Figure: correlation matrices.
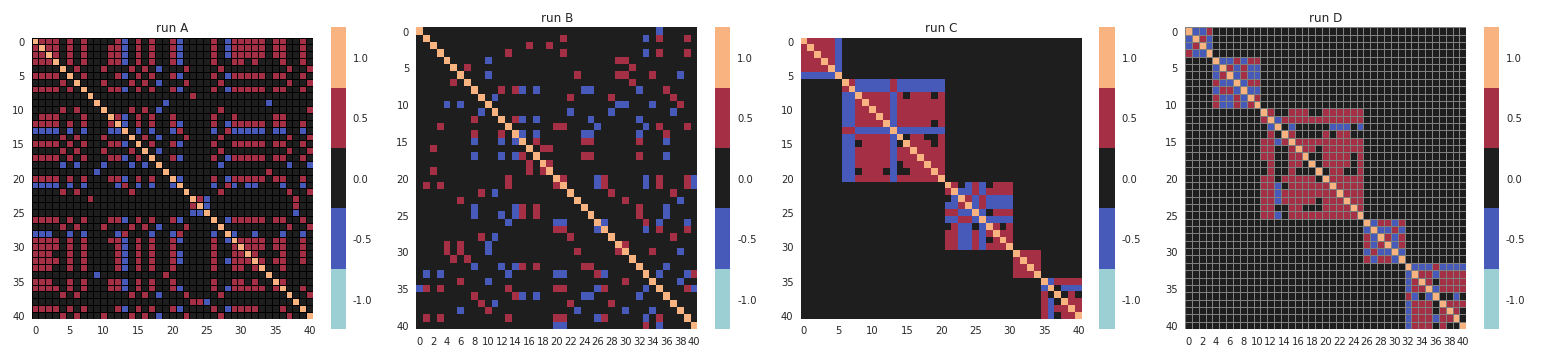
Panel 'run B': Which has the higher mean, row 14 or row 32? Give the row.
32
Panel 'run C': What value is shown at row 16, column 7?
-0.5
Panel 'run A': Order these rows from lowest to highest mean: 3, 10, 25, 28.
28, 25, 10, 3
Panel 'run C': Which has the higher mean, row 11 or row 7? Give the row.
11
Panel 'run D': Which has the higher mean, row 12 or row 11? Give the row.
12
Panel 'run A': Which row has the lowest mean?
13
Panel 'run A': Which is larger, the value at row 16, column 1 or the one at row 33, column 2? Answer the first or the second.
the second
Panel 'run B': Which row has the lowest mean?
33
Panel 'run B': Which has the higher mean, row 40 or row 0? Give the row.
0
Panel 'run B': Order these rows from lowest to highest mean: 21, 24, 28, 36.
36, 24, 28, 21
